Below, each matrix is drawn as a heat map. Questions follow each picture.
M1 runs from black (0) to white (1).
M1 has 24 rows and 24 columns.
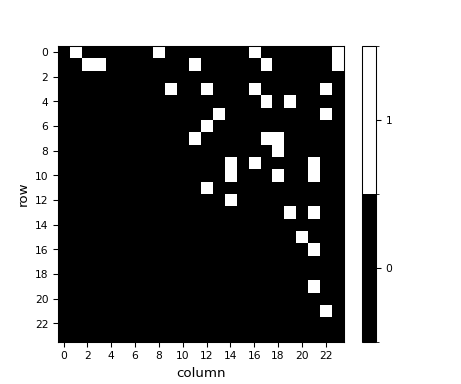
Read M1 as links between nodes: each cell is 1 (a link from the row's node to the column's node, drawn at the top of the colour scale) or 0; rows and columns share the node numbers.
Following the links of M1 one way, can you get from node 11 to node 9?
no
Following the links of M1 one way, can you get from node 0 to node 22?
yes
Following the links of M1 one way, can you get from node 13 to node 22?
yes
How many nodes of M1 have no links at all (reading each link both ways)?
0
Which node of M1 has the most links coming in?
node 21
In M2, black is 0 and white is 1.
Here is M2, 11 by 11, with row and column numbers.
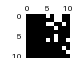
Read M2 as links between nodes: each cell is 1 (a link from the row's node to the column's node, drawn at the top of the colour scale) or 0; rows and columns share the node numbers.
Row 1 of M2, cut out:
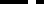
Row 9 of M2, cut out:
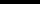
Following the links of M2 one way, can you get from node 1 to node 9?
yes
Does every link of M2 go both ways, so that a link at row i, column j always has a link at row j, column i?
no
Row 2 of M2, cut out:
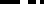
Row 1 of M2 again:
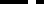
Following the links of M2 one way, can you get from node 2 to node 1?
no
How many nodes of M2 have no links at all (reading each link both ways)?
1
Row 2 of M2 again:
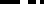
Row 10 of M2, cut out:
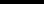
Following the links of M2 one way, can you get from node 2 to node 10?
yes
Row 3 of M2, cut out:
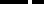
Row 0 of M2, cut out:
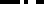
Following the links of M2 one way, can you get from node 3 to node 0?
no
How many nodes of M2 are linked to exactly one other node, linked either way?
1
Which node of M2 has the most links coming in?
node 7
